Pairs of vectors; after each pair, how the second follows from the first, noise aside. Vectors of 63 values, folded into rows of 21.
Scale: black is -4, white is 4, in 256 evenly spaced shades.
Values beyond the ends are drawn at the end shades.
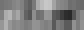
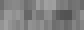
shrunk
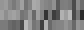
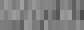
shrunk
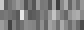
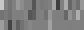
partly zeroed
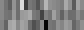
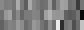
wrapped around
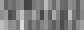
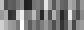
scaled up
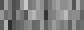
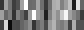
scaled up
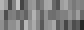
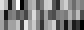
scaled up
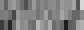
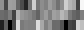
scaled up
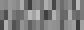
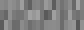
shrunk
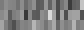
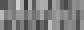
wrapped around
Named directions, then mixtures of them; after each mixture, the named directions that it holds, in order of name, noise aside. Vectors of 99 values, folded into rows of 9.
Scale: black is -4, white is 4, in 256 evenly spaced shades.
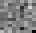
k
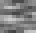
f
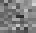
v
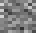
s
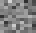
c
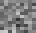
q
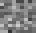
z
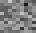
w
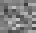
f, v, w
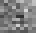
v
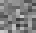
c, q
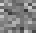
s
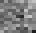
k, v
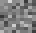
c, k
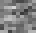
f, q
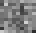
c, k, q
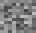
q, s, w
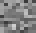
c, v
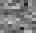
f, k, w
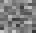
k, q, s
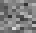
v, w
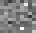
k, w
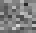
v, w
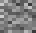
s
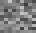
w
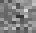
v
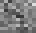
s, v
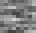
f, v
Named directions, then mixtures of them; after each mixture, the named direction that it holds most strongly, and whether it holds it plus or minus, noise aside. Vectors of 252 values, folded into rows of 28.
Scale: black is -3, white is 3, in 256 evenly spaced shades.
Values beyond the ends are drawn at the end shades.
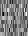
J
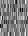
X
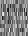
J, minus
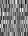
X, minus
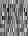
J, minus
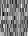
J, plus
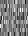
X, minus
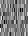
X, plus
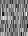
J, plus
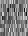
J, minus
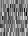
J, minus
